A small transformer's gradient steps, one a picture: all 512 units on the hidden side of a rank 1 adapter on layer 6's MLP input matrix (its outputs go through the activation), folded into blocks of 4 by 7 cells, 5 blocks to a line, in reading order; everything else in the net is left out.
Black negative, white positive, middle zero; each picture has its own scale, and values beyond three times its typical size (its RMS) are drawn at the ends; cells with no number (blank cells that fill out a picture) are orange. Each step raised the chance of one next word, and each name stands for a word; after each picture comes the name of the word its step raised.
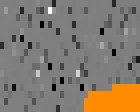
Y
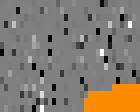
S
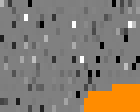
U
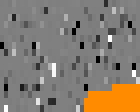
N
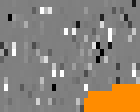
Y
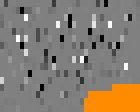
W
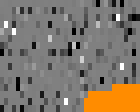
U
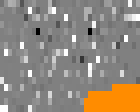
U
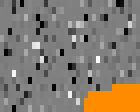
S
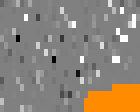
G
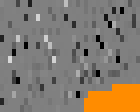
G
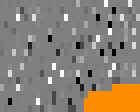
Y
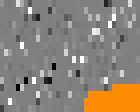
Y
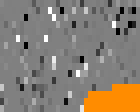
G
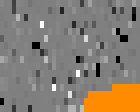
G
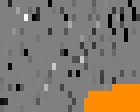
U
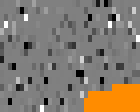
W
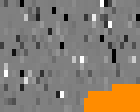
W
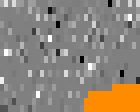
S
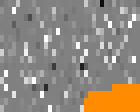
N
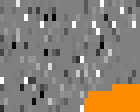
W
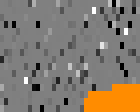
Y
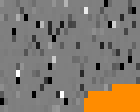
G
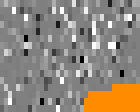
S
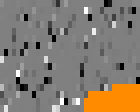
G
